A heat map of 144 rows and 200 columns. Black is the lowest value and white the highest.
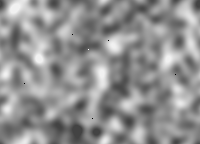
Odd rows or columns: none. Mirror symmetry: none. Lone odd cells: 6, 1 higher and 5 lower than their neighbours. Slope: none. Grain: smooth. Stripes: none.
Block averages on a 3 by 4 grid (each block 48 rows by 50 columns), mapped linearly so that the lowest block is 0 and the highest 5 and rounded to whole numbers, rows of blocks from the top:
5 1 1 3 | 5 3 1 4 | 2 0 2 2
